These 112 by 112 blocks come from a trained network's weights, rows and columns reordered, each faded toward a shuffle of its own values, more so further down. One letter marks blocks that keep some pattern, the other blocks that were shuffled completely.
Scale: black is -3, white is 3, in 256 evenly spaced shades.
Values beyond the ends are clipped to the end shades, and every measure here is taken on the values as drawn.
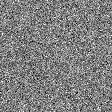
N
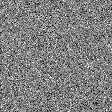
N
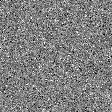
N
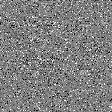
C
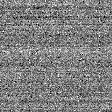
C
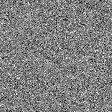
N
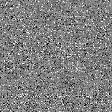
C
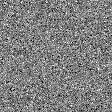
N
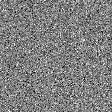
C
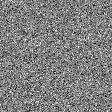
N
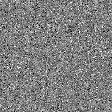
C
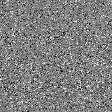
C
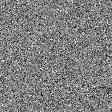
N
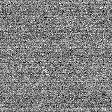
C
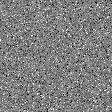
N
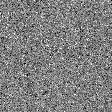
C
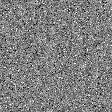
N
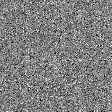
C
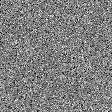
N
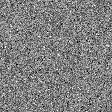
N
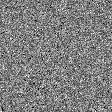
N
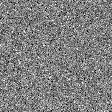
N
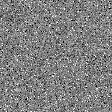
C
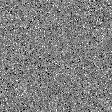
C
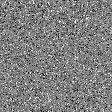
N
